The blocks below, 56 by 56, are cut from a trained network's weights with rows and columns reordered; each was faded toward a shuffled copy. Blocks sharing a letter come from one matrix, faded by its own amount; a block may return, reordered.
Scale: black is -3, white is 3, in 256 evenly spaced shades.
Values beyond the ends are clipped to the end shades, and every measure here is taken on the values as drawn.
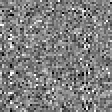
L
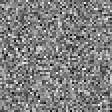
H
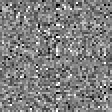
L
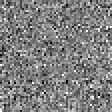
L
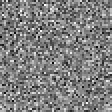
H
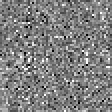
L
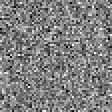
H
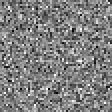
H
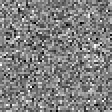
H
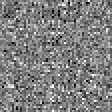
L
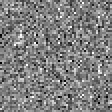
L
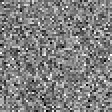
H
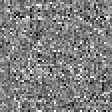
L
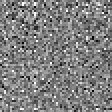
L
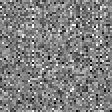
L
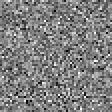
H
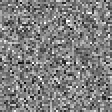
H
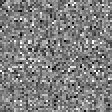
L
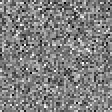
H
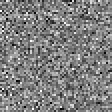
H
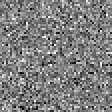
L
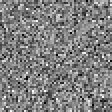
H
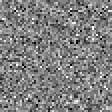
L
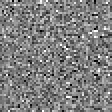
L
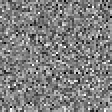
L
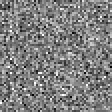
H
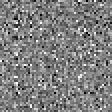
L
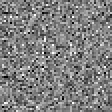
L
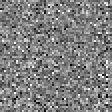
L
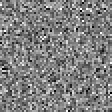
H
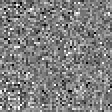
L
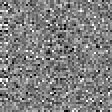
L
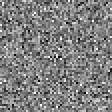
H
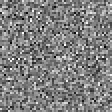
H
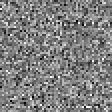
H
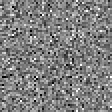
L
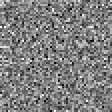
H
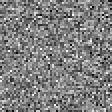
H
